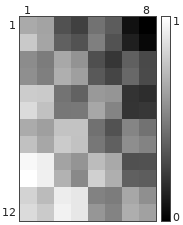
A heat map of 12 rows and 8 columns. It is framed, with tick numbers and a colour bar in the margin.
The ninth with the lowest average is the top right. No lone cell stands out from its neighbours. The ninth with the highest average is the bottom left. The field is checkered. There is an overall slope up to the bottom left.
